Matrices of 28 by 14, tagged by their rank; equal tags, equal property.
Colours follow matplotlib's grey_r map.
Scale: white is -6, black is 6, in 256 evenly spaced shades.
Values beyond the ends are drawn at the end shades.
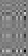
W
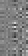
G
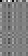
W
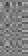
G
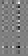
W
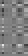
W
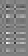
W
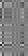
W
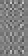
G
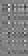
G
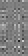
G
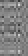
G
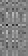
G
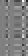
W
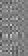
G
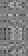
G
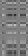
W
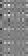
G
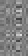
G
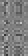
G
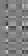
W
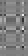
W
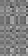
G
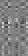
G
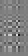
W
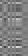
W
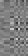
G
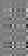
W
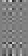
W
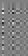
W
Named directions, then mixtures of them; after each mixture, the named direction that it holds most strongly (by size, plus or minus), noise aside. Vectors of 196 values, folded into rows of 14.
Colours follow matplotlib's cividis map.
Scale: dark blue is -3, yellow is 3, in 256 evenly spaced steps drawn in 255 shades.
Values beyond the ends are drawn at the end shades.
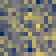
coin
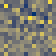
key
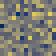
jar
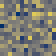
jar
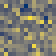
key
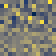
key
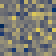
jar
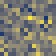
key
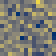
jar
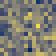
coin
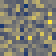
jar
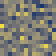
jar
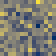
coin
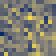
coin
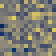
jar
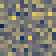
jar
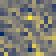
coin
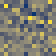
key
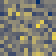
jar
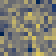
coin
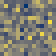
key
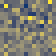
key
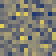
jar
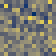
key
